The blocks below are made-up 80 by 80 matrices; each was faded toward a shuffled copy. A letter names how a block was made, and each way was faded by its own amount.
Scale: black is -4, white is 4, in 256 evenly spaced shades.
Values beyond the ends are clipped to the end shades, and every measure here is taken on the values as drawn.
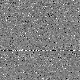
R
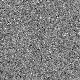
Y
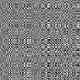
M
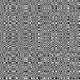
M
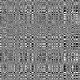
M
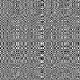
M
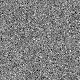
Y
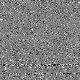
R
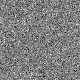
Y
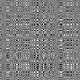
M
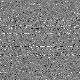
R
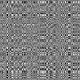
M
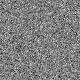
Y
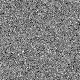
Y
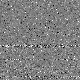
R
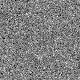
Y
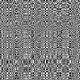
M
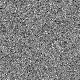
Y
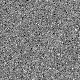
Y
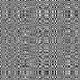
M
